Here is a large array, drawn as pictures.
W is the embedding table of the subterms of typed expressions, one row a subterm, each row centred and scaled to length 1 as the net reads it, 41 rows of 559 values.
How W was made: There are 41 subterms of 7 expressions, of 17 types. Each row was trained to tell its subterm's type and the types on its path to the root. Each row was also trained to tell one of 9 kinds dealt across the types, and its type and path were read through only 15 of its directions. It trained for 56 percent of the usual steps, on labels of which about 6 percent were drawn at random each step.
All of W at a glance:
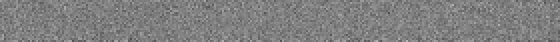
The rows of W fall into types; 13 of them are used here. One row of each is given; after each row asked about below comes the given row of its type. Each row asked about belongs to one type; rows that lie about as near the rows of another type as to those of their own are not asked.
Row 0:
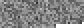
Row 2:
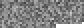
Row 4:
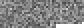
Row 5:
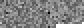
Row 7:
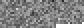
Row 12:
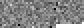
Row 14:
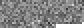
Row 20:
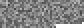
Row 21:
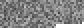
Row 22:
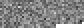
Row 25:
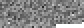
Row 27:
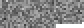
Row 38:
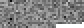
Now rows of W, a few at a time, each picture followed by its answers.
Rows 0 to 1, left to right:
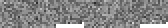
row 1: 38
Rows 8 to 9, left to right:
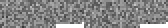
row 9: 7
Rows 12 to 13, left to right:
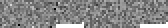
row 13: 7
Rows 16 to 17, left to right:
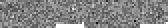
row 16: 21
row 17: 5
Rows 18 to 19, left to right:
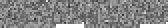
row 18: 25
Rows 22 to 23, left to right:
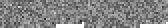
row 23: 4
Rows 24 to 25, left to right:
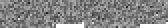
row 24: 20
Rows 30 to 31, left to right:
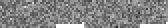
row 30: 7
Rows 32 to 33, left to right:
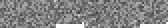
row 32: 0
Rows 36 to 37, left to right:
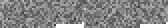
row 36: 20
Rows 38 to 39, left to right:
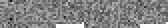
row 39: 38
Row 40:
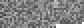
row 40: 0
